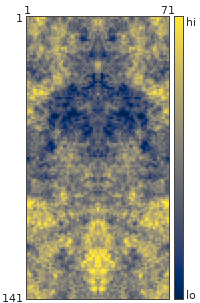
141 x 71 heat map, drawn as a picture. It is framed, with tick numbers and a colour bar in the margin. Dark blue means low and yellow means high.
There are no regular stripes. It is mirror symmetric from left to right. The bottom middle is the ninth with the highest average. On average the colour sits 50% of the way up the scale.
